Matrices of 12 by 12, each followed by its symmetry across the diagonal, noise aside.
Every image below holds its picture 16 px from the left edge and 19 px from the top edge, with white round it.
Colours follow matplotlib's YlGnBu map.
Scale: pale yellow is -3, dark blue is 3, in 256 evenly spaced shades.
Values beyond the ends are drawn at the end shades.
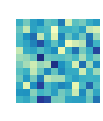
neither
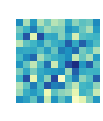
neither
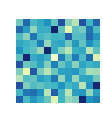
symmetric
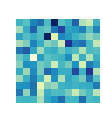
neither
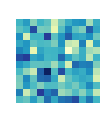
antisymmetric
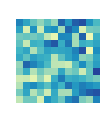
neither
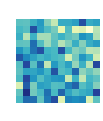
antisymmetric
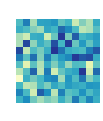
neither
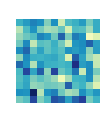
antisymmetric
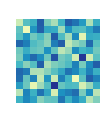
symmetric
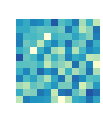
symmetric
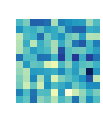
antisymmetric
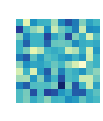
antisymmetric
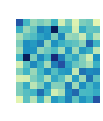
symmetric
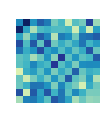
symmetric
